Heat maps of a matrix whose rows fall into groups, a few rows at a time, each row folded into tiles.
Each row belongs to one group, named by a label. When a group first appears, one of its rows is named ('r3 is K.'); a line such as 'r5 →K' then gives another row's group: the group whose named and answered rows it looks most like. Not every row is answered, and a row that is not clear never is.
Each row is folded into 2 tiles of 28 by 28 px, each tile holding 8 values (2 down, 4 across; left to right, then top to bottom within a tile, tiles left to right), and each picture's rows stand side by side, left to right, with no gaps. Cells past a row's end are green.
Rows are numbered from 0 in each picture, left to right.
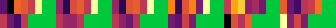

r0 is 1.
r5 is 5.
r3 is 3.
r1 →1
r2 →1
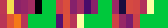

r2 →1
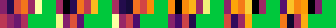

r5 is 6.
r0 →1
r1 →5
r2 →5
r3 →3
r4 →6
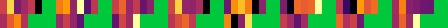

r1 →6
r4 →6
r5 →1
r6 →5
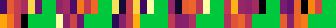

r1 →5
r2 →3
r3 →1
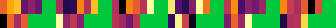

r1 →5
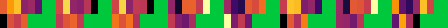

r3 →1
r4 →5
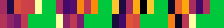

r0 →1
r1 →5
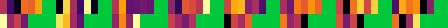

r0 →5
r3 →1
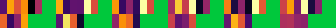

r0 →6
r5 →6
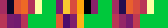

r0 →1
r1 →6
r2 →1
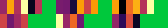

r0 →6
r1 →5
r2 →3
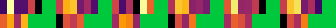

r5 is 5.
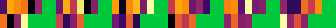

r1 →6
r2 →3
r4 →6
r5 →5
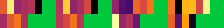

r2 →5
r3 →3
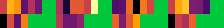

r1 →1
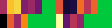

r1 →5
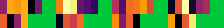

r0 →6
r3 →6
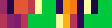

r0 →1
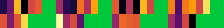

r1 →5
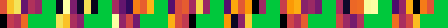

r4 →6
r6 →1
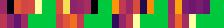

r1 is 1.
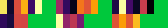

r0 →3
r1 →5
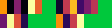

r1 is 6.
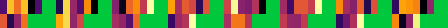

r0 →6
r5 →1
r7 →6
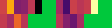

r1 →1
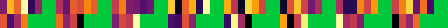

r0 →6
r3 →3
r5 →6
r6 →5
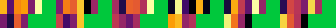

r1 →6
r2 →1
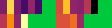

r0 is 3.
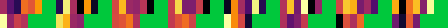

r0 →5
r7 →3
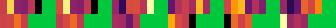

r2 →1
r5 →5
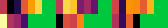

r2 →3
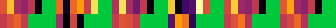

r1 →3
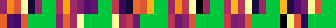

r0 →6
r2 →5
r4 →6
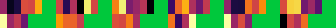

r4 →5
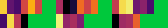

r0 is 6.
